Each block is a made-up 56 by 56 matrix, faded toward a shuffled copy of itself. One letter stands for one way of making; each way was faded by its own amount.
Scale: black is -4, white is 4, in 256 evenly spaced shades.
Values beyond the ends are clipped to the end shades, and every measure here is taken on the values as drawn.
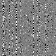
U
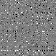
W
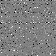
W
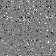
W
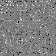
W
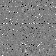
W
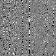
U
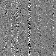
U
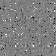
W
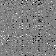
W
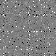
W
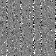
U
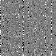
U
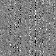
U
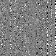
U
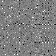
W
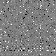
W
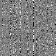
U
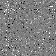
W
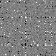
W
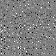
W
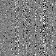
U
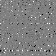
W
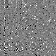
W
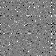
W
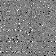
W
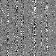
U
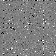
W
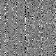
U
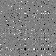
W
